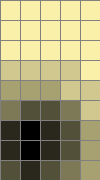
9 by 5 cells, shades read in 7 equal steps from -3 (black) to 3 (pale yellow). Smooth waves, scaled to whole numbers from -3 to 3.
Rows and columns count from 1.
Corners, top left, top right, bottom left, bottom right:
3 3 -1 1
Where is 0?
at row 6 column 1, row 6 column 4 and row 9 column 4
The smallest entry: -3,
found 2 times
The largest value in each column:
3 3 3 3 3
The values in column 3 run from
-2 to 3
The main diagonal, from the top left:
3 3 3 2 2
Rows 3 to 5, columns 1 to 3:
3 3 3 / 2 2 2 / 1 1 1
